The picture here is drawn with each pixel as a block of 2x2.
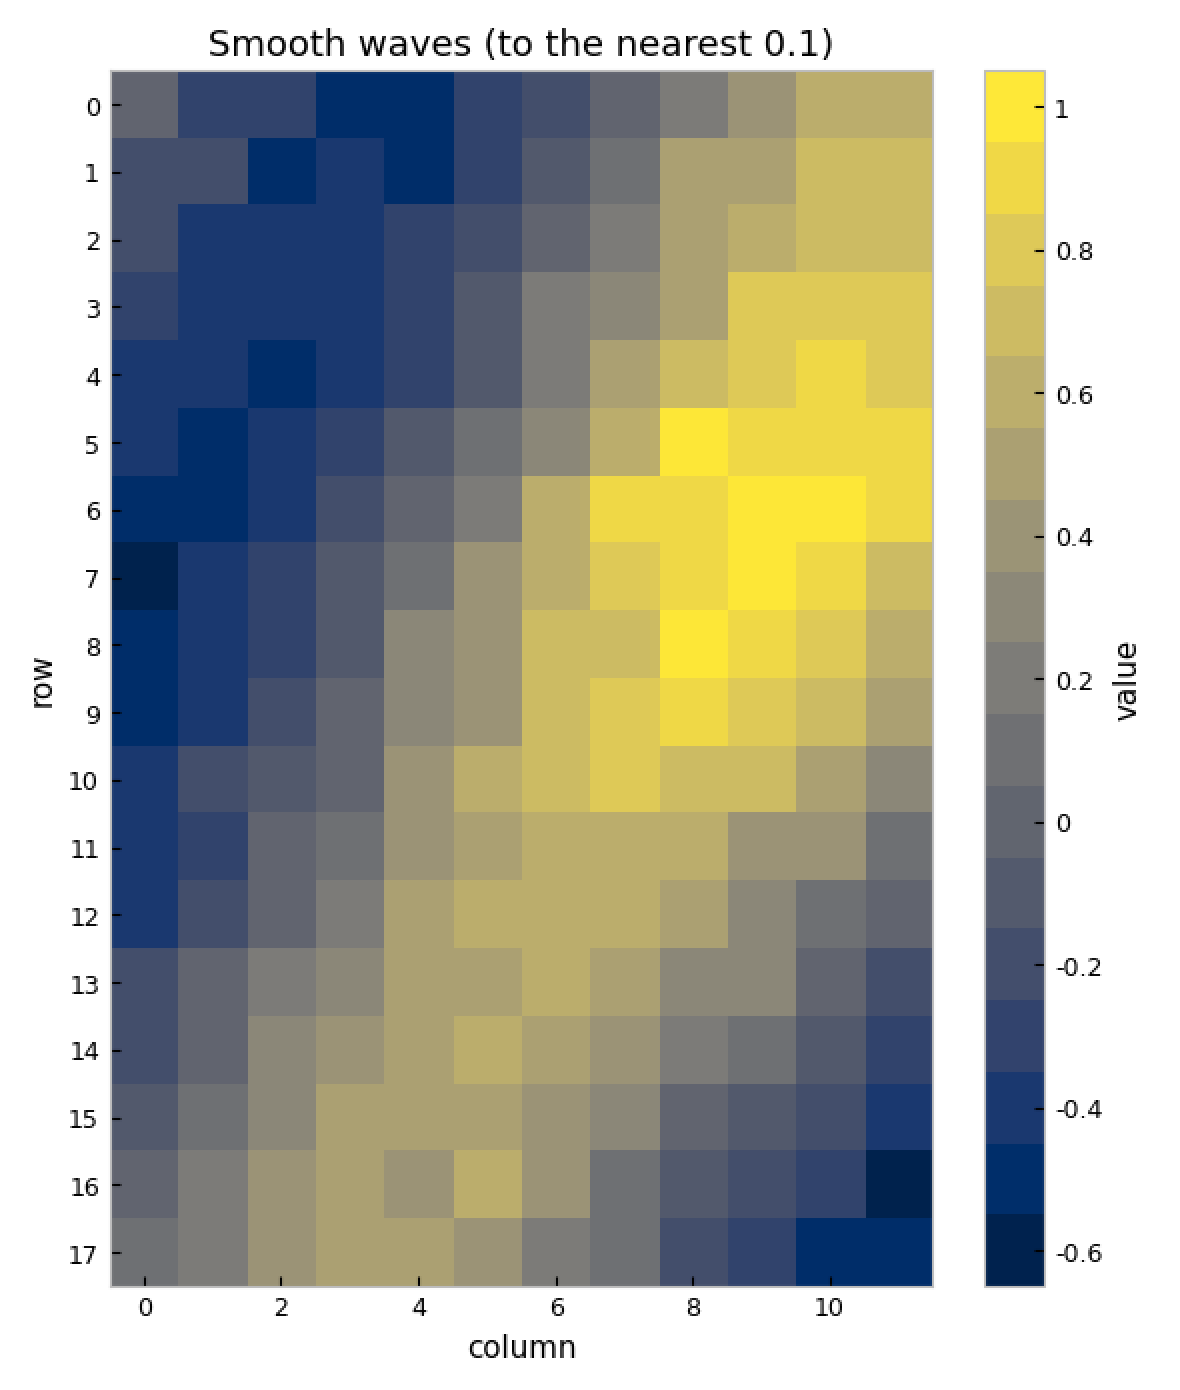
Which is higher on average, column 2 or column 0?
column 2
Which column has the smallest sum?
0
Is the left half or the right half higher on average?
right
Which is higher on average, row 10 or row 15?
row 10
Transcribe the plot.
Title: Smooth waves (to the nearest 0.1)
x-axis: column, ticks 0 2 4 6 8 10
y-axis: row, ticks 0 1 2 3 4 5 6 7 8 9 10 11 12 13 14 15 16 17 (0 at the top)
Colour bar: value, ticks -0.6 -0.4 -0.2 0 0.2 0.4 0.6 0.8 1
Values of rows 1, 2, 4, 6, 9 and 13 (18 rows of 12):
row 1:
-0.2 -0.2 -0.5 -0.4 -0.5 -0.3 -0.1 0.1 0.5 0.5 0.7 0.7
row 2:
-0.2 -0.4 -0.4 -0.4 -0.3 -0.2 0 0.2 0.5 0.6 0.7 0.7
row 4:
-0.4 -0.4 -0.5 -0.4 -0.3 -0.1 0.2 0.5 0.7 0.8 0.9 0.8
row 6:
-0.5 -0.5 -0.4 -0.2 0 0.2 0.6 0.9 0.9 1 1 0.9
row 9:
-0.5 -0.4 -0.2 0 0.3 0.4 0.7 0.8 0.9 0.8 0.7 0.5
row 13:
-0.2 0 0.2 0.3 0.5 0.5 0.6 0.5 0.3 0.3 0 -0.2
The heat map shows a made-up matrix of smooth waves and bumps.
